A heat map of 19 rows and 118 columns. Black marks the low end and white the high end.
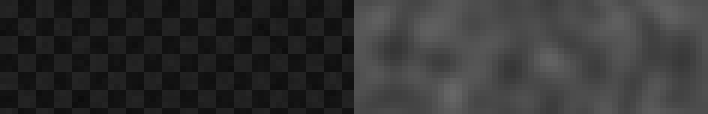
The table splits into one row of 2 panels. Panel 1,1: very low, checkered, faint in contrast. Panel 1,2: low, blotchy, faint in contrast.
